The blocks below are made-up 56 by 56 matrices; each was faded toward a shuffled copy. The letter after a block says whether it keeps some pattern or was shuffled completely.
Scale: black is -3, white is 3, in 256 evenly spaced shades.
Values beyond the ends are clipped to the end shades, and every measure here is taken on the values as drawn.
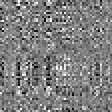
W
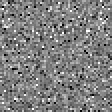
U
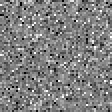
U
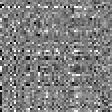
W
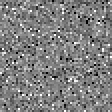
U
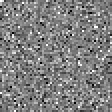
U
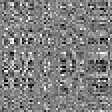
W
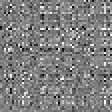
W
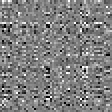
W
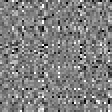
W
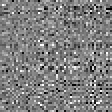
W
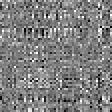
W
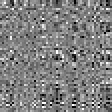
W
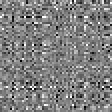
W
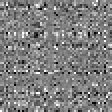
W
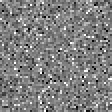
U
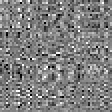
W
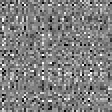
W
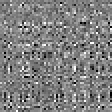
W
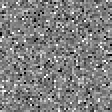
U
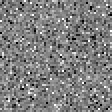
U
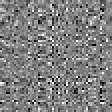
W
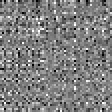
W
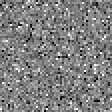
U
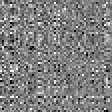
W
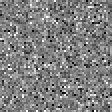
U
